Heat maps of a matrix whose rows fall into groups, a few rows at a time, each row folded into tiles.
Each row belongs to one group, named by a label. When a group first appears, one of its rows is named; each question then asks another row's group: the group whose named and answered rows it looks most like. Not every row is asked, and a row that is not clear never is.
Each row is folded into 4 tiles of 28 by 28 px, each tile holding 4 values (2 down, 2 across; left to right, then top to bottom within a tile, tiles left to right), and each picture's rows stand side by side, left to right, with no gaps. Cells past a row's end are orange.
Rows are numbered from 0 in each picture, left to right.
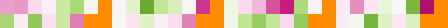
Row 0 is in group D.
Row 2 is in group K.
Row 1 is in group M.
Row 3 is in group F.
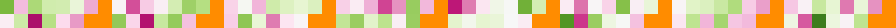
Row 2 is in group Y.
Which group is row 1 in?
D
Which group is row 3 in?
K
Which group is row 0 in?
M
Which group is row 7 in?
F
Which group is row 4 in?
D
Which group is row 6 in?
M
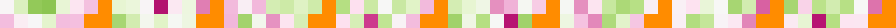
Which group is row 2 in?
Y
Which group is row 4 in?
K
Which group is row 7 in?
M
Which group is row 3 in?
M
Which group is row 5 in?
D
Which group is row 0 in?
M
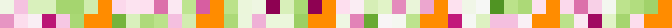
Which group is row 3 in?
F
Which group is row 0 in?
Y
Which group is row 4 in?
Y
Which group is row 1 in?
K
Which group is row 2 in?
K
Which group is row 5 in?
D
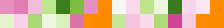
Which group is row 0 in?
D
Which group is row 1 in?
M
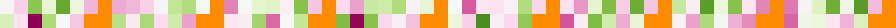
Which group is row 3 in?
D
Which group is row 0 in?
M
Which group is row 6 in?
M
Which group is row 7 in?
Y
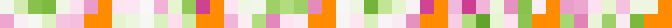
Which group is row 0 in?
M
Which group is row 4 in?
F
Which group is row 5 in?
F
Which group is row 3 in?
M
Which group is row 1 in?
K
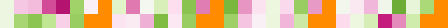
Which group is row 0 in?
K
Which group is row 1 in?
F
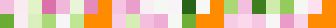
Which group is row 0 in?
K
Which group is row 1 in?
Y
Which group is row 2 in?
M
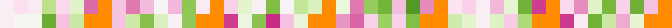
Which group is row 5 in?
F
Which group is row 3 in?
F
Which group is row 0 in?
F
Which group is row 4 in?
K
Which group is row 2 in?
Y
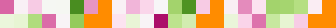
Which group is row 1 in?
Y
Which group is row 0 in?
Y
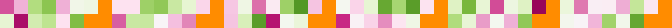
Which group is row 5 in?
F
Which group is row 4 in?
K
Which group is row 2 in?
Y
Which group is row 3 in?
Y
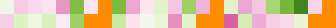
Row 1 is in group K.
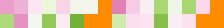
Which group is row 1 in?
D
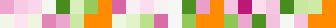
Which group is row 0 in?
Y
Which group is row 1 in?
Y
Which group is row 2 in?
D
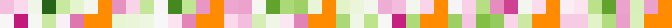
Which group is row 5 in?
F
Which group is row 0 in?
D
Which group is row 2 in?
D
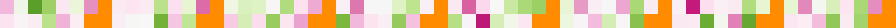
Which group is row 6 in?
F
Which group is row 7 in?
F
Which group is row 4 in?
D
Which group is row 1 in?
F
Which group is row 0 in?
M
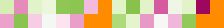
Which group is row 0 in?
M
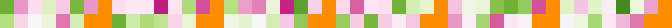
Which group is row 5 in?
M
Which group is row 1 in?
K
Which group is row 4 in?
Y
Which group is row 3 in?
D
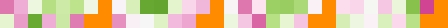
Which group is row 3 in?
K
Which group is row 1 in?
M
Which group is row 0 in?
D
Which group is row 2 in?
D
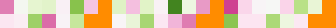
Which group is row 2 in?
D
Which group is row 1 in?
M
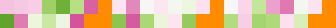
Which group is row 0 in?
D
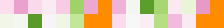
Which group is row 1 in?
M
